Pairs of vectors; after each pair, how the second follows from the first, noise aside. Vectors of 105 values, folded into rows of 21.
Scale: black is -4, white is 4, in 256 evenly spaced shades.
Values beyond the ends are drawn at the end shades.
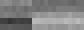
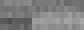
shrunk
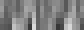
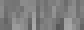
shrunk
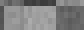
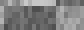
negated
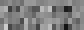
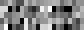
scaled up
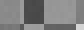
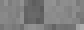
shrunk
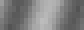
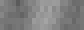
shrunk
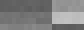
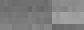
shrunk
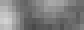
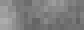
shrunk
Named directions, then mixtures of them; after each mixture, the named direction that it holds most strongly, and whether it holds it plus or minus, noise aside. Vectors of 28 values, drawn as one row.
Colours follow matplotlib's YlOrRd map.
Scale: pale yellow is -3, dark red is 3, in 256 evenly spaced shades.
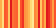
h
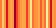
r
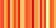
h, minus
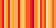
h, minus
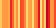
h, plus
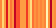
r, plus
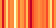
r, minus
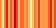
h, plus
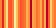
r, minus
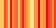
h, plus
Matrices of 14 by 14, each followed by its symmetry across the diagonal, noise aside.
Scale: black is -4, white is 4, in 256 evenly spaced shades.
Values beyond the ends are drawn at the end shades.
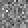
neither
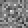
symmetric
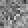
symmetric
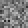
neither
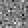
antisymmetric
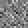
antisymmetric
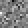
antisymmetric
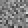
antisymmetric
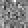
neither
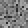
symmetric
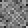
symmetric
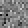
neither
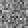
neither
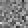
antisymmetric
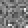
symmetric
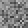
symmetric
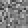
antisymmetric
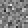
antisymmetric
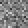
neither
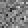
neither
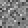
symmetric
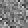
antisymmetric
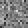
neither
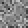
symmetric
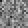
neither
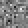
antisymmetric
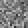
neither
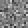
antisymmetric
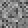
symmetric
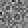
symmetric
